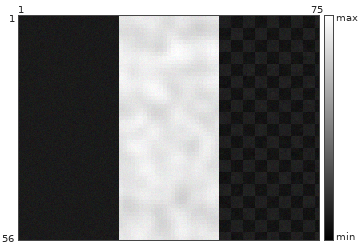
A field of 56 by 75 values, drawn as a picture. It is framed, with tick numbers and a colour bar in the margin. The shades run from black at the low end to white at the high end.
It is made of 1 by 3 panels. Panel 1,1: very low, flat. Panel 1,2: very high, blotchy, faint in contrast. Panel 1,3: very low, checkered, faint in contrast.
